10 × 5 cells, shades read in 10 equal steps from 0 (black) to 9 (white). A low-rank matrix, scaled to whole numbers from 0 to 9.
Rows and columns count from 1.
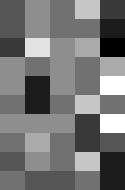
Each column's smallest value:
2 1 3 2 0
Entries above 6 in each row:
1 0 1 0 1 1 1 0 1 0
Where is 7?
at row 1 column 4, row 6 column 4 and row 9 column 4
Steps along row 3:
up down up down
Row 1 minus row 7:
-2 0 -1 5 -7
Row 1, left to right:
3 5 4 7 2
